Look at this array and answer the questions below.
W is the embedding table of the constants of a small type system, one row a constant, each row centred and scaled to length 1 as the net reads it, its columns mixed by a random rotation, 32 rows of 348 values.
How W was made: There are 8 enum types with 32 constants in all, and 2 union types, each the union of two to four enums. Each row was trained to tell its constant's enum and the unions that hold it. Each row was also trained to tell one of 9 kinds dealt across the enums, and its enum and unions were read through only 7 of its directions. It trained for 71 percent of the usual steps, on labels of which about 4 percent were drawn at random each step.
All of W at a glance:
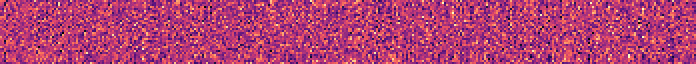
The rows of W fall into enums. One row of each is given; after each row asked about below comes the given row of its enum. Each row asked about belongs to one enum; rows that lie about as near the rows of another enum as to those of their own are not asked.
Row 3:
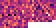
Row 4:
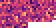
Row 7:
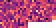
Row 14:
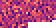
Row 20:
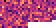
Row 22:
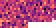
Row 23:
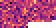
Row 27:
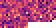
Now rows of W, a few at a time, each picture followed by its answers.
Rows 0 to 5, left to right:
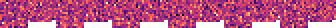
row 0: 14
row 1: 20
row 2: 20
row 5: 14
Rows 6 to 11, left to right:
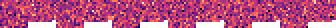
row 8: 14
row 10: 27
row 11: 23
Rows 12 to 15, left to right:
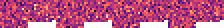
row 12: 7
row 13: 27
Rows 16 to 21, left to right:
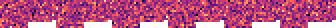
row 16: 22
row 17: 22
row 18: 14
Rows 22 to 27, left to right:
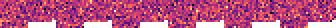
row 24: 4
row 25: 7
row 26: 22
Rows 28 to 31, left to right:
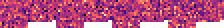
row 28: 27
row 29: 20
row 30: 20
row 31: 22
